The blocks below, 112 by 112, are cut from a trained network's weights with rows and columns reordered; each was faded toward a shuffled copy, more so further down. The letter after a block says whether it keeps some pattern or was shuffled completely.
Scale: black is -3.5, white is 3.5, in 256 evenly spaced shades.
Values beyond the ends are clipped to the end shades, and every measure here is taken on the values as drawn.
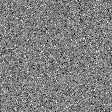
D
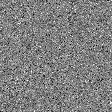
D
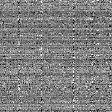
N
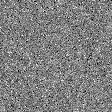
D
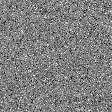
D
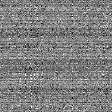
N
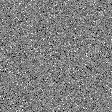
D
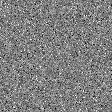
D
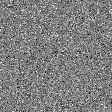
D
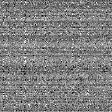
N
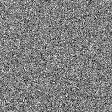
D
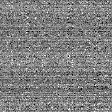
N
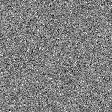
D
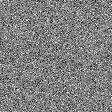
D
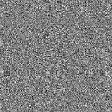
N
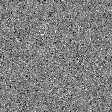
D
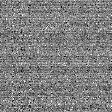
N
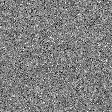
D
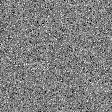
D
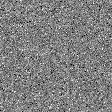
D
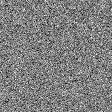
D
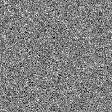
N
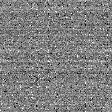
N
